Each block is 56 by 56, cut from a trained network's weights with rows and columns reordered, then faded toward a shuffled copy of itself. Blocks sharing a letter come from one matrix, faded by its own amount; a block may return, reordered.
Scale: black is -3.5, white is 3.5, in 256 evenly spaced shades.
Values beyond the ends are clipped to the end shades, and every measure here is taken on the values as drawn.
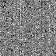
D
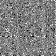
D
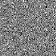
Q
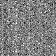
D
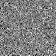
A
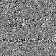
A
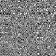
Q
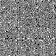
D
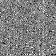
D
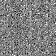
D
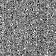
D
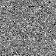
A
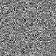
Q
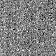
D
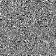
A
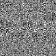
Q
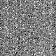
D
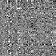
Q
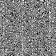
D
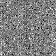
D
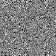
Q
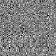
Q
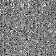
D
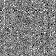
D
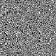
Q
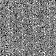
D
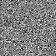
A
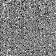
D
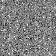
D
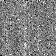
D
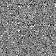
A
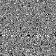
A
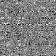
Q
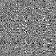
Q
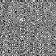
Q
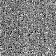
D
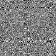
Q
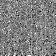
D
